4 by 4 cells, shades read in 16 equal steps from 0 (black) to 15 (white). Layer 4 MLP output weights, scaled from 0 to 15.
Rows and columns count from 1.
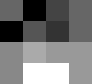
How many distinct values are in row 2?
4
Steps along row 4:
up same down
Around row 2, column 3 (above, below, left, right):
4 9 5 6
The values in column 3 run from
3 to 15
